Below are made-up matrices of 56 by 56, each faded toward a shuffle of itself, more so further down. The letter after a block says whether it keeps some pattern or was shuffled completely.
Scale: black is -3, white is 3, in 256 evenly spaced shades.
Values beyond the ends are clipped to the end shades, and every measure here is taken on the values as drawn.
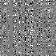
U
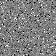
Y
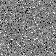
Y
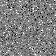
Y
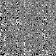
U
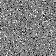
Y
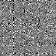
U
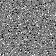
Y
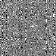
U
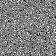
Y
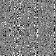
U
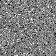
Y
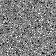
Y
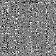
U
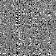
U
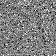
Y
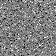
Y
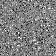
Y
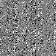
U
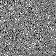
Y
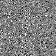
U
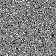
Y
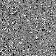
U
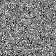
Y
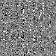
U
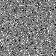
Y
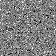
Y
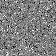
Y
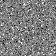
Y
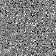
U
